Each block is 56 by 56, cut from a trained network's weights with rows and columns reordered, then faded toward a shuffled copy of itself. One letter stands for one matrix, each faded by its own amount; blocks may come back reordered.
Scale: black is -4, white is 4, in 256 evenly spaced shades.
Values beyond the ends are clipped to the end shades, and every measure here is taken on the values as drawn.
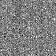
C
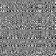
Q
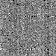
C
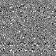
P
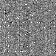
C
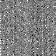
C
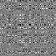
Q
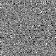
P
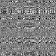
Q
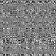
Q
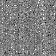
C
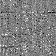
C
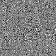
P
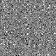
C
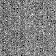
C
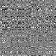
Q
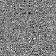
P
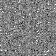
C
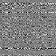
Q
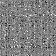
C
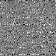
P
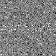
P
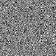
P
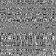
Q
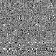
P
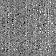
C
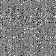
C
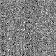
C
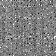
C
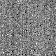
C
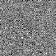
P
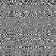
Q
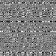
Q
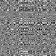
Q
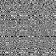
Q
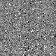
C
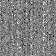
C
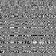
Q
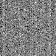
C
